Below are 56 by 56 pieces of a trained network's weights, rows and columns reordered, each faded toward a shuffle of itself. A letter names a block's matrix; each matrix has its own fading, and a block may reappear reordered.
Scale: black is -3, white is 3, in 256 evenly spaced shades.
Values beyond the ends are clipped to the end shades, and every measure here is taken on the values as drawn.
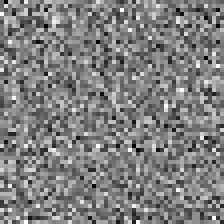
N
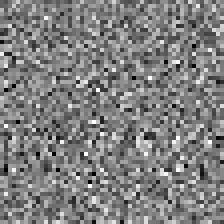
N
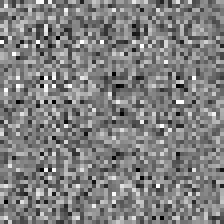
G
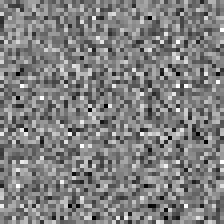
N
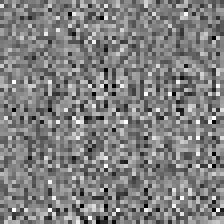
G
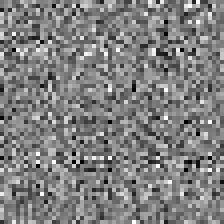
G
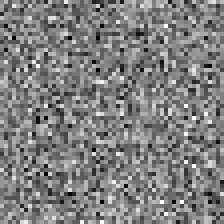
N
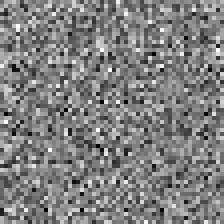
N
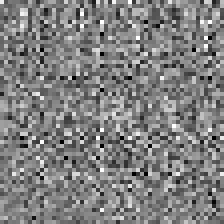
G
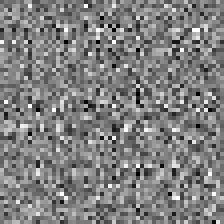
G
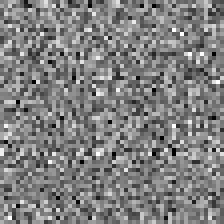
N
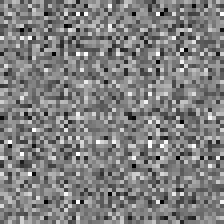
G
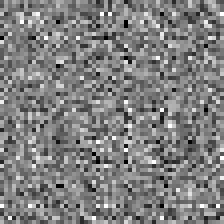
G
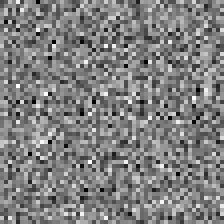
N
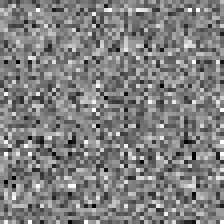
G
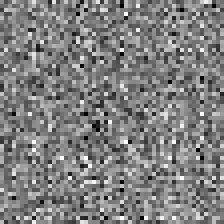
N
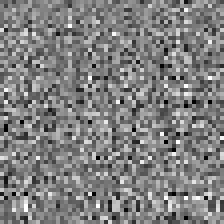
G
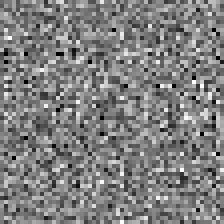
N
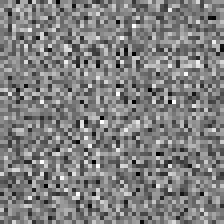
N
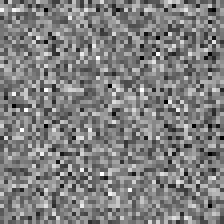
N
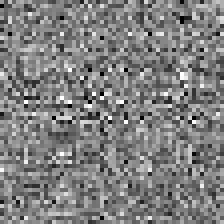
G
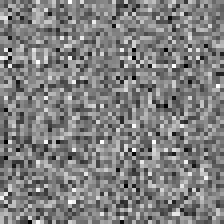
N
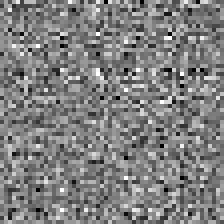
G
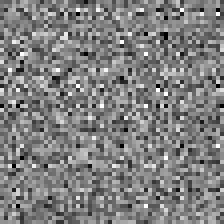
G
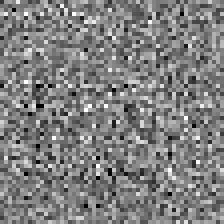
N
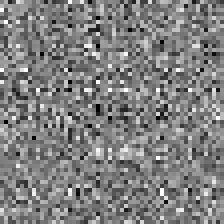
G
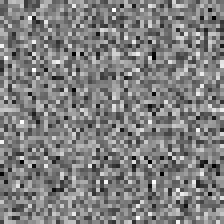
N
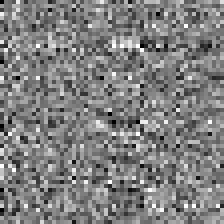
G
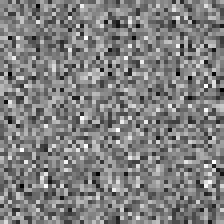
N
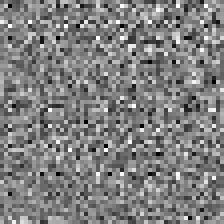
G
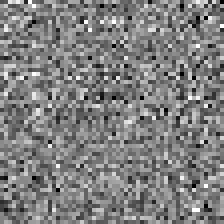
G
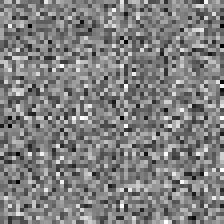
N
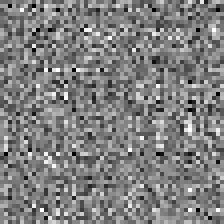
G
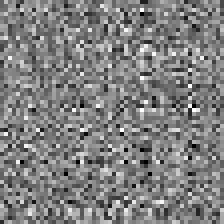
G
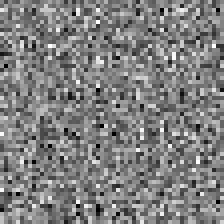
N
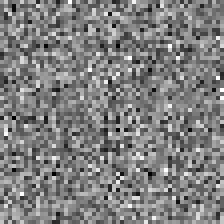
N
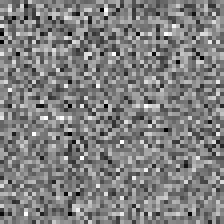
N
